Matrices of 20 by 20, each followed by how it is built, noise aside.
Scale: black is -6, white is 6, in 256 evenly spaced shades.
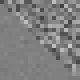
upper triangular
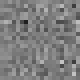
low rank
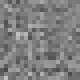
low rank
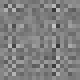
low rank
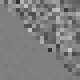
upper triangular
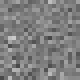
low rank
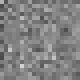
low rank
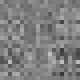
low rank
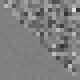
upper triangular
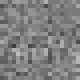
low rank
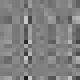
low rank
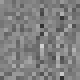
low rank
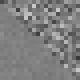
upper triangular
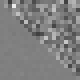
upper triangular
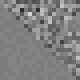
upper triangular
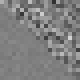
upper triangular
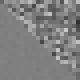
upper triangular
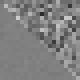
upper triangular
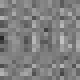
low rank
